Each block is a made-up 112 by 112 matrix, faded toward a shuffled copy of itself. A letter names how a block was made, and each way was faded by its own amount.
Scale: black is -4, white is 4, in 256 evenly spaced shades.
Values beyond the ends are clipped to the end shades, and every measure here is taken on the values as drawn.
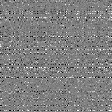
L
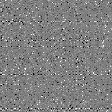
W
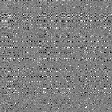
L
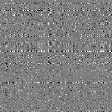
L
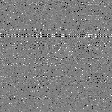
W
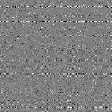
L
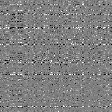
L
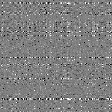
L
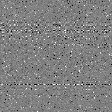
W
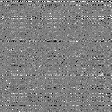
L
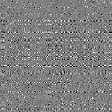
L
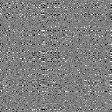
L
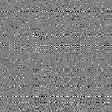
L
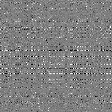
L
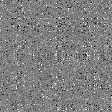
W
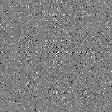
W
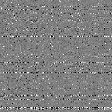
L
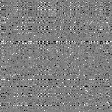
L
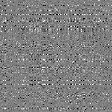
L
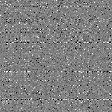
W
